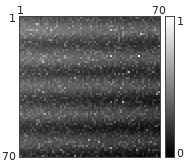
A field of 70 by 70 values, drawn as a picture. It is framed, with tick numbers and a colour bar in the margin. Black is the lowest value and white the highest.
Ninth with the highest average: top left. Slope: up to the top left. Odd rows or columns: none. Stripes: horizontal, repeating 5 times.
